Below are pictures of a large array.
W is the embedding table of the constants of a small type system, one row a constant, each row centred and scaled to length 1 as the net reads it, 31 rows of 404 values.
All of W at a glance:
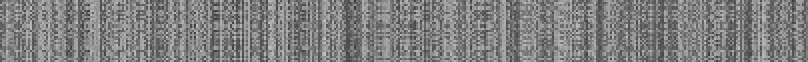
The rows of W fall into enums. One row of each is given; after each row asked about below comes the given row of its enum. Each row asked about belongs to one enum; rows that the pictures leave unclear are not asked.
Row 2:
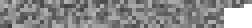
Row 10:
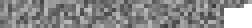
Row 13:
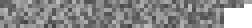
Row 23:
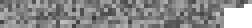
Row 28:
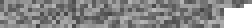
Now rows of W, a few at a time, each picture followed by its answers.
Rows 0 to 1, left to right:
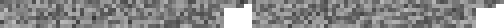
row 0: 23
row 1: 28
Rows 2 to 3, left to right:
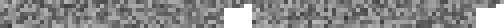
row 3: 23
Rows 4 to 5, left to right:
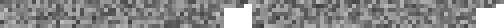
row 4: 23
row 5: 2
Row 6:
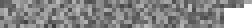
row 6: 13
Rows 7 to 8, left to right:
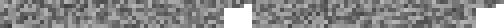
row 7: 2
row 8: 28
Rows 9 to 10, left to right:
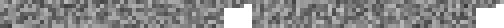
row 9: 2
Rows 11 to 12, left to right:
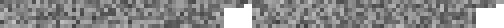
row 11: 23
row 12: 13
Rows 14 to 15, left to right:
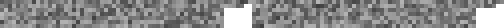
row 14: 23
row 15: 2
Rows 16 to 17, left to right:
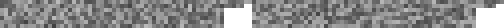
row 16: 13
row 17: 28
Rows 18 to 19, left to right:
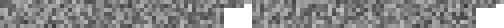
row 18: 13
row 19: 10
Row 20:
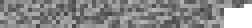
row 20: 28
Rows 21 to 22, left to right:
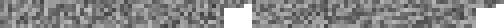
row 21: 10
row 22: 28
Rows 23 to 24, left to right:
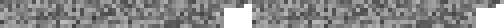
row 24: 23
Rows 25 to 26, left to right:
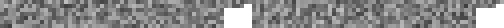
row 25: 2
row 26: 10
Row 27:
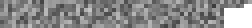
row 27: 10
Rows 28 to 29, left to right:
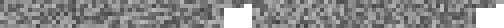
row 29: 13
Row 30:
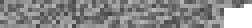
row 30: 28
